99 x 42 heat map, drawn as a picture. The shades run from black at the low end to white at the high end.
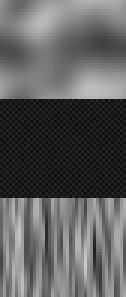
It is made of 3 by 1 panels. Panel 1,1: middling, smooth, strong in contrast. Panel 2,1: very low, checkered, faint in contrast. Panel 3,1: middling, streaked downward, strong in contrast.
